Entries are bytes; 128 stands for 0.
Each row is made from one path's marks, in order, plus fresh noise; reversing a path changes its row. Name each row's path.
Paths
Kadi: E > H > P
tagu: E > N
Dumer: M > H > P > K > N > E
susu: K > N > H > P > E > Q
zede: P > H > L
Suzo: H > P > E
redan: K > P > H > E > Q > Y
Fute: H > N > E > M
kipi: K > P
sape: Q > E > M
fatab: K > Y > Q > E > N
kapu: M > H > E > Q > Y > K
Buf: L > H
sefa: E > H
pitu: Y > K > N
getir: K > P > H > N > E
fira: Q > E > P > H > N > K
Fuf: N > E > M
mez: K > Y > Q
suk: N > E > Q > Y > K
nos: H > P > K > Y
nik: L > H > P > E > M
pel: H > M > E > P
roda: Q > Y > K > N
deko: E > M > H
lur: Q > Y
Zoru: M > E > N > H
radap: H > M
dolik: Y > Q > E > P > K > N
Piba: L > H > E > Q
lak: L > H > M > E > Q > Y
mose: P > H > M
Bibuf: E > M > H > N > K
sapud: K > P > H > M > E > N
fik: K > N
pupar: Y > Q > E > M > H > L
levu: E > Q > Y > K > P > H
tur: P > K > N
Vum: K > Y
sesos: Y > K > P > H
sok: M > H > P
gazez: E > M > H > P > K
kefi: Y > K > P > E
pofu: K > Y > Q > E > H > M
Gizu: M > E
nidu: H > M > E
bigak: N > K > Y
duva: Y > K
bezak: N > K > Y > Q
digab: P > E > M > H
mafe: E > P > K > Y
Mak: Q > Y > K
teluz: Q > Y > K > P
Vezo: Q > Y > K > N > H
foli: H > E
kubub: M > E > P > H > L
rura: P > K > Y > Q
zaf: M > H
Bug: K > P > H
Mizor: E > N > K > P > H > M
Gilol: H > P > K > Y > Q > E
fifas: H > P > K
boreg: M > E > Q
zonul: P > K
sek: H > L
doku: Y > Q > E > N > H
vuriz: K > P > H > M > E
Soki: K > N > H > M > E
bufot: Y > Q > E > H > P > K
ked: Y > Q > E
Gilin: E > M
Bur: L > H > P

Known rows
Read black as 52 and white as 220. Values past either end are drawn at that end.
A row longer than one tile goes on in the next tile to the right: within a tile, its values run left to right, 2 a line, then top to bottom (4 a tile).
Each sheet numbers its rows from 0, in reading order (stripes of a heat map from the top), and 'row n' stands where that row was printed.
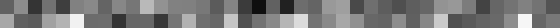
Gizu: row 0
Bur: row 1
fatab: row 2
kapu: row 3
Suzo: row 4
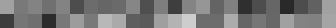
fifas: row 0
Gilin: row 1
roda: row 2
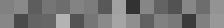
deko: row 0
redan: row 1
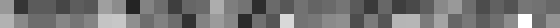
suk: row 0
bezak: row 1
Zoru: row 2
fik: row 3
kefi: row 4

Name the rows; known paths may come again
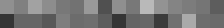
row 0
sok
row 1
Bur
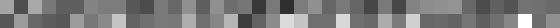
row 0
teluz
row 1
Piba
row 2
Fute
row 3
boreg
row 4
kefi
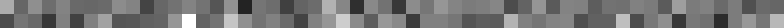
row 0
levu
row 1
Suzo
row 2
bezak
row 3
lak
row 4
Mizor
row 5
deko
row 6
fifas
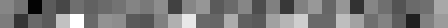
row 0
getir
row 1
nik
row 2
Gilin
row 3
mez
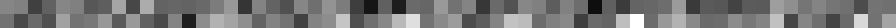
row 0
sefa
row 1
nos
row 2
redan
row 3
fatab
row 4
nidu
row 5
Dumer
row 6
suk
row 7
zonul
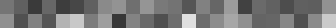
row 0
fik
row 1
kipi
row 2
kapu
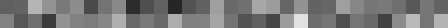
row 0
sek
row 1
roda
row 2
kubub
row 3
gazez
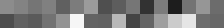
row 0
pel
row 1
Fuf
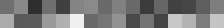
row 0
Gizu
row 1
Bibuf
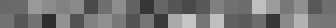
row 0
Buf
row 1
fira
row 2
zede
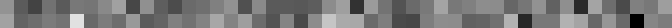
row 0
susu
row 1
mafe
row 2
duva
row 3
rura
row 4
radap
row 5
lur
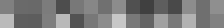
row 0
pofu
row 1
ked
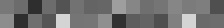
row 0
Zoru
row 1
Kadi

